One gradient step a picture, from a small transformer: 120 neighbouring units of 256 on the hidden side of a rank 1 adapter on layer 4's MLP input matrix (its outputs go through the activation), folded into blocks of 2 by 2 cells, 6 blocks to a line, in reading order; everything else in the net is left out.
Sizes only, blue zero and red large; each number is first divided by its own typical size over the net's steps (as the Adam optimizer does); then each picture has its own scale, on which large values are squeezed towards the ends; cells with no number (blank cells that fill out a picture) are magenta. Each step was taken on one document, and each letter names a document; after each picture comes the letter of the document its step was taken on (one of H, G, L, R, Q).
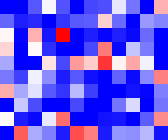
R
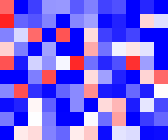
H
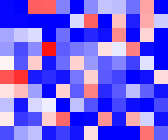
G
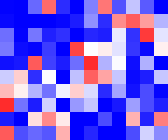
G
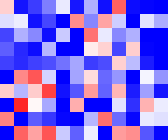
H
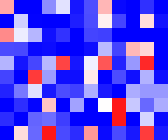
H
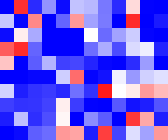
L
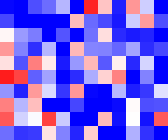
G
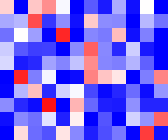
R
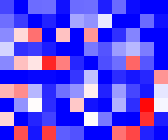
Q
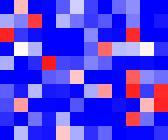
L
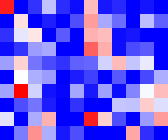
Q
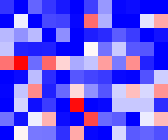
Q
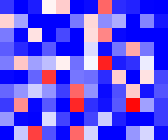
H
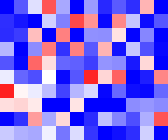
R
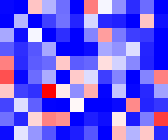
R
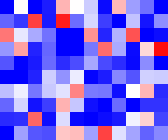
L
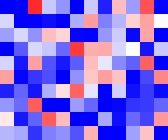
G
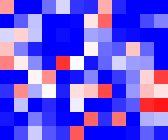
Q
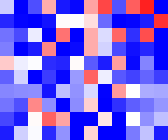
R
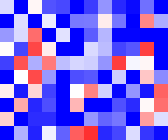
H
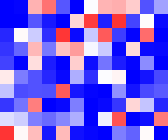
G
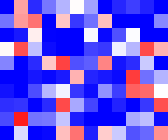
L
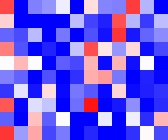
G
